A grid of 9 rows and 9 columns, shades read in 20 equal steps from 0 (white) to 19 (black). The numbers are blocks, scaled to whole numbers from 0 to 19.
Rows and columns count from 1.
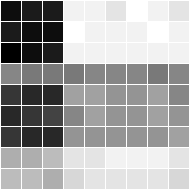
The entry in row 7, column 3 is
16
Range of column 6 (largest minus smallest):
8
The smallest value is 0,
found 3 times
